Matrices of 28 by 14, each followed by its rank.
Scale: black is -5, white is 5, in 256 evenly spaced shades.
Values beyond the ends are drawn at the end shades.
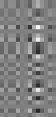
one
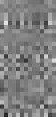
three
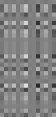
one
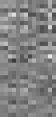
three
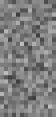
full rank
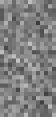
full rank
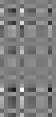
one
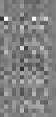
three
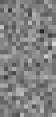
full rank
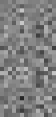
three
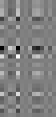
one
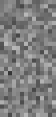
full rank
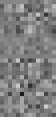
three
